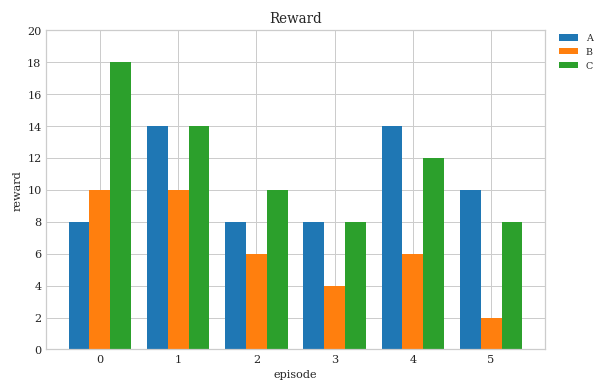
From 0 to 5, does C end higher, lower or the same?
lower
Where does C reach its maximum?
0
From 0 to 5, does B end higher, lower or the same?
lower
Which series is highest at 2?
C
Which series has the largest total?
C
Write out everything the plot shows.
Title: Reward
x-axis: episode, ticks 0 1 2 3 4 5
y-axis: reward, ticks 0 2 4 6 8 10 12 14 16 18 20
Legend: A, B, C
Values:
A: 8 14 8 8 14 10
B: 10 10 6 4 6 2
C: 18 14 10 8 12 8
